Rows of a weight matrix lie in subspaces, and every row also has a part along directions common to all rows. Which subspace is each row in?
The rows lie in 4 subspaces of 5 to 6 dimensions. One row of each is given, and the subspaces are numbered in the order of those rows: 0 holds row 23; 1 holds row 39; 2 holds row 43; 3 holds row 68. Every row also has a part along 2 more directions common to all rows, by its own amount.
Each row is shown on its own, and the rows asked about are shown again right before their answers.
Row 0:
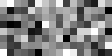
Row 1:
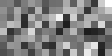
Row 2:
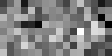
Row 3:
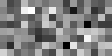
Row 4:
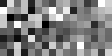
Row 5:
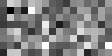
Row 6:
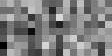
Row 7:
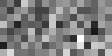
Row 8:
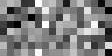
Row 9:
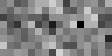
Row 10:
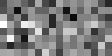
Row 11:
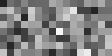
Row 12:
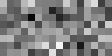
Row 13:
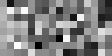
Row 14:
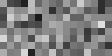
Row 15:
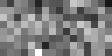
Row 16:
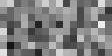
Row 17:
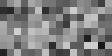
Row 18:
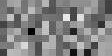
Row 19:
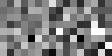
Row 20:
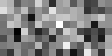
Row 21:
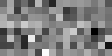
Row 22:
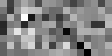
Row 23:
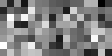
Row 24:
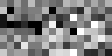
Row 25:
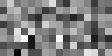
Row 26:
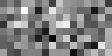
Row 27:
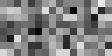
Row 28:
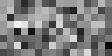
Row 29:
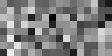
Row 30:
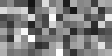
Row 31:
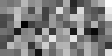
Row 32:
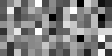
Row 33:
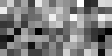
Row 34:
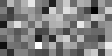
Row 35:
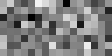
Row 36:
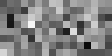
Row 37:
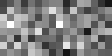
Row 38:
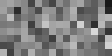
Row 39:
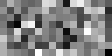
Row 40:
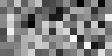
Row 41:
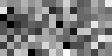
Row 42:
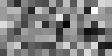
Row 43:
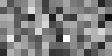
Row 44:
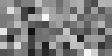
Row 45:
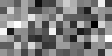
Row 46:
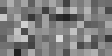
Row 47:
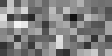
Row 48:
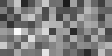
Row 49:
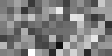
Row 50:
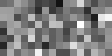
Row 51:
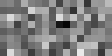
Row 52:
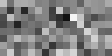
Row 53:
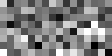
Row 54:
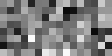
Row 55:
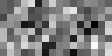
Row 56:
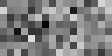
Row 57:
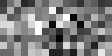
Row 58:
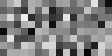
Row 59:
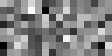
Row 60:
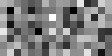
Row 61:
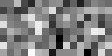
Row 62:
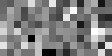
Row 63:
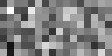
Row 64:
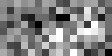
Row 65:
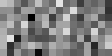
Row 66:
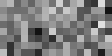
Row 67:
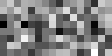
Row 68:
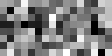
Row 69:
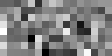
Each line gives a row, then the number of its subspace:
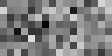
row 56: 0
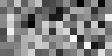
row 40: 1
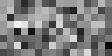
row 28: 3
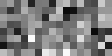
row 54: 3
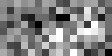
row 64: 0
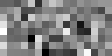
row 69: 3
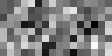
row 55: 3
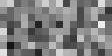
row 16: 1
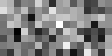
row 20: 1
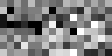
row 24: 0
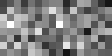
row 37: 0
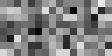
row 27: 2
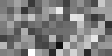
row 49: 0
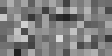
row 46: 0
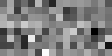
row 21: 3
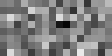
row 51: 2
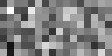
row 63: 3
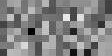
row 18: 2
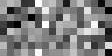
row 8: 1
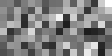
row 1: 2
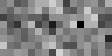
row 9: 1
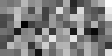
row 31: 1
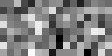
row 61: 0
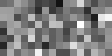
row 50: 1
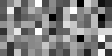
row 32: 3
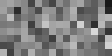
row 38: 1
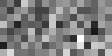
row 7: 3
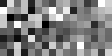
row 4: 0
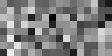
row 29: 2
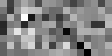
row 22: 3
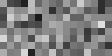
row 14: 0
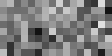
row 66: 1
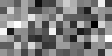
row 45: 1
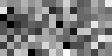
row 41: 0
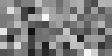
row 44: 3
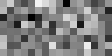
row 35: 1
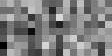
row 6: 2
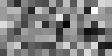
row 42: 2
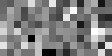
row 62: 3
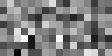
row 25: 0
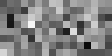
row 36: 1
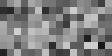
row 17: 2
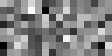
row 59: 2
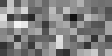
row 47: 0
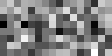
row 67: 3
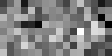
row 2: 0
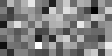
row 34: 2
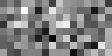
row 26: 2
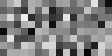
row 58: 2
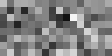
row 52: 0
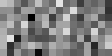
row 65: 1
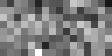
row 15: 1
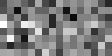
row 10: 3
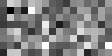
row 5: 2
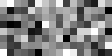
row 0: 1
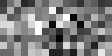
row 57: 0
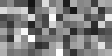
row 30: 2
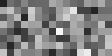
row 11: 3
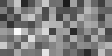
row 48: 2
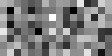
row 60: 3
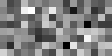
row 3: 2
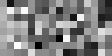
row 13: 2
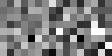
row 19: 3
